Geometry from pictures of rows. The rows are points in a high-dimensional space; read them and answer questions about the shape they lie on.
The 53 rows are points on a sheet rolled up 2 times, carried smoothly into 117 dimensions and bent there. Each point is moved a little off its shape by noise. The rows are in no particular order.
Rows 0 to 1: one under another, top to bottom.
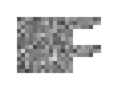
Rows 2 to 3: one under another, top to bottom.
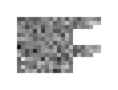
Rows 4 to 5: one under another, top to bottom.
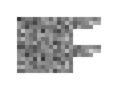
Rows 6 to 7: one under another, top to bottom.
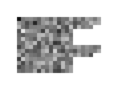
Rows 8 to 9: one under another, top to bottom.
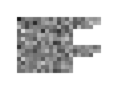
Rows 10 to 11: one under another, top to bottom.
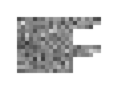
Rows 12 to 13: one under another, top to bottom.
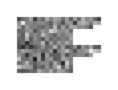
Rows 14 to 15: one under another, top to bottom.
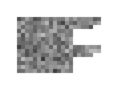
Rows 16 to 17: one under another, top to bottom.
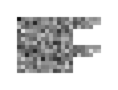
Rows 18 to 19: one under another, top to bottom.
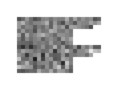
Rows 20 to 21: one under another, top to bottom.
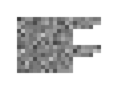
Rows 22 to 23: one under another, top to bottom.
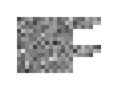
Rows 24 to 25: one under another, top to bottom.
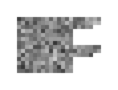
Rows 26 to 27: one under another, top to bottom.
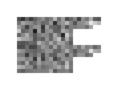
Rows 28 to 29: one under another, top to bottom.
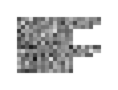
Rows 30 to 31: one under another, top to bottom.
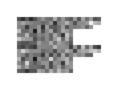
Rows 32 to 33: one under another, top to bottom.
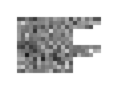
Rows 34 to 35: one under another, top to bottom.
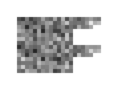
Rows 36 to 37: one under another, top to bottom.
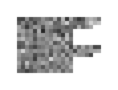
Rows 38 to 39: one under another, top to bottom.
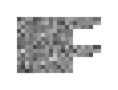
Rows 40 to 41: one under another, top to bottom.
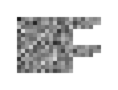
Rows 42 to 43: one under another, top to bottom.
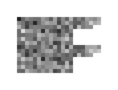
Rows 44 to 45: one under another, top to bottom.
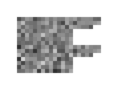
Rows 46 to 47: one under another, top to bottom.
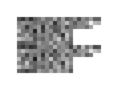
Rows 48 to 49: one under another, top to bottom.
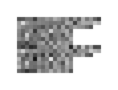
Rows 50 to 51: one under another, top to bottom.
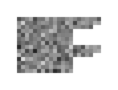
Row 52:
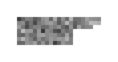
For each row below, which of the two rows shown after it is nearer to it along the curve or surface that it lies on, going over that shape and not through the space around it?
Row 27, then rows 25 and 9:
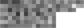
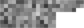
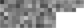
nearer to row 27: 9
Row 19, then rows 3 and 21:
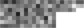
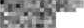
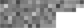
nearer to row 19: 3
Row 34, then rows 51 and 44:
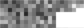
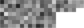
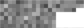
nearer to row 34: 51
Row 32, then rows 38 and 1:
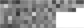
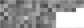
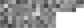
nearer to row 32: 1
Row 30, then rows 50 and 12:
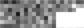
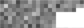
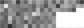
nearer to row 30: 12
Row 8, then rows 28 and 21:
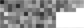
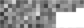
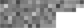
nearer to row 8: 28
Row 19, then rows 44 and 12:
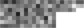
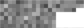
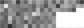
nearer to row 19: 12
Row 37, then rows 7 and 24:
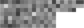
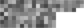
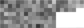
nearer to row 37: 7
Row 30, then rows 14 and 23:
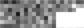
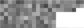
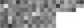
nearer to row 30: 23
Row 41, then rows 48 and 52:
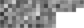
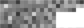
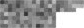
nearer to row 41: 48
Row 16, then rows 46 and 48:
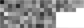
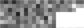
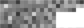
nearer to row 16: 46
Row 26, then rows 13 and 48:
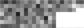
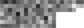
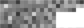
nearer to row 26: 13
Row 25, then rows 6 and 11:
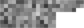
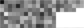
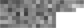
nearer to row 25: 6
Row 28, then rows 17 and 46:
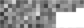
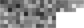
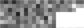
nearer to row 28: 17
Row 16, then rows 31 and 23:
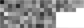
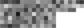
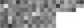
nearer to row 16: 23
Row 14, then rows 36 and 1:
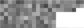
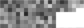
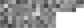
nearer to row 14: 1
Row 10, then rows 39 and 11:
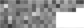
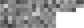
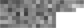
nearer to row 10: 39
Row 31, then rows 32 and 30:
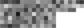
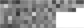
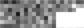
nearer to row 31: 30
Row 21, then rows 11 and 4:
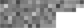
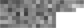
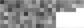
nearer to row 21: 4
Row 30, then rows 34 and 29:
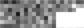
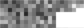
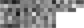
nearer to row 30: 29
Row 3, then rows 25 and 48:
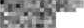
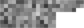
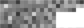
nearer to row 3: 25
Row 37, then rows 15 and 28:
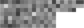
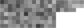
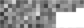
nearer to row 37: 28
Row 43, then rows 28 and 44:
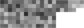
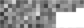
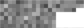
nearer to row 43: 28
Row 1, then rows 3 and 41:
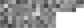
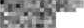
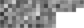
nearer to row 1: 41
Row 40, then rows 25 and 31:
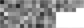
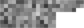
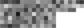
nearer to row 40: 25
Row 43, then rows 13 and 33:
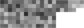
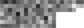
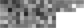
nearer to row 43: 33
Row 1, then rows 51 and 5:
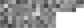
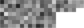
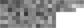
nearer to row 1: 51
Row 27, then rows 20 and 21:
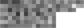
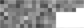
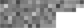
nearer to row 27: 20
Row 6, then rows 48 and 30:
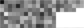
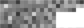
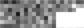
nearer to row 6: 30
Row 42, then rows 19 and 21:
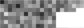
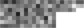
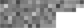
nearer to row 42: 19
